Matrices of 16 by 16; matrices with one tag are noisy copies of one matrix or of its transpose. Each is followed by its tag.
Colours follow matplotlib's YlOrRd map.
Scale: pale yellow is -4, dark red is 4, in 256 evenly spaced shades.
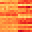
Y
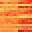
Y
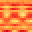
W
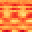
W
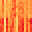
Y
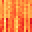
Y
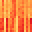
Y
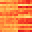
Y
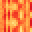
W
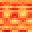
W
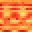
W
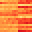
Y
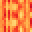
W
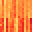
Y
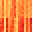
Y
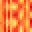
W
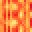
W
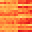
Y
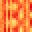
W
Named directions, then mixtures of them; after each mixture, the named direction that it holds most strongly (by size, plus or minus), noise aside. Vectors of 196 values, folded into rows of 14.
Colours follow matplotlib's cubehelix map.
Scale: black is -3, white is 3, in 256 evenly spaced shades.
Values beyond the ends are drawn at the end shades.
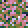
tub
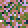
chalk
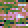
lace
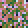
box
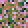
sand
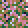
tub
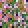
box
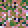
tub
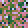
sand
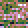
lace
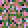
sand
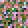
sand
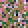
box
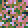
tub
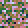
sand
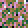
box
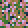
tub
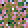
sand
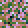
chalk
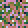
chalk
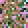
sand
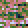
lace
